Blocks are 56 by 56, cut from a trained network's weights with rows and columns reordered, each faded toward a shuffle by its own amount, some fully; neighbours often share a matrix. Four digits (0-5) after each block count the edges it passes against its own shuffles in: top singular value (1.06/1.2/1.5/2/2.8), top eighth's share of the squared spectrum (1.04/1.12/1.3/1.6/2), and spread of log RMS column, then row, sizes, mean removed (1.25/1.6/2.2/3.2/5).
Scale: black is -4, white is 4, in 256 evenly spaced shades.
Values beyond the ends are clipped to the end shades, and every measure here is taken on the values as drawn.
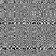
4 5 2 3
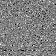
2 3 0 1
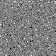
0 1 0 0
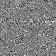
2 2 0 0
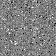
1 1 0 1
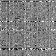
3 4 0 3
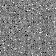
1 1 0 1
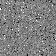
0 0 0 0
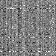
3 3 0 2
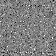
1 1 0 1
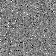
0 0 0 0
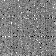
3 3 0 1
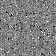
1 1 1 1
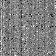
3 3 1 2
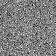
0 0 0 0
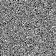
0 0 0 0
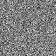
2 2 0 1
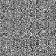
3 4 2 2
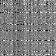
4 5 0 4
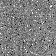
0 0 0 0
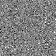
2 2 0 0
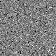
1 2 0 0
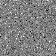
2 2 0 1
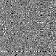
3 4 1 2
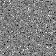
2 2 0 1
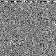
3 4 0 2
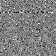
2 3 0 1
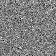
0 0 0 0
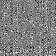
2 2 1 1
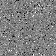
1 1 0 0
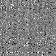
2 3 0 2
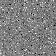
0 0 0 0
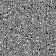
1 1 0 0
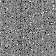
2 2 0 1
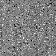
1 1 0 1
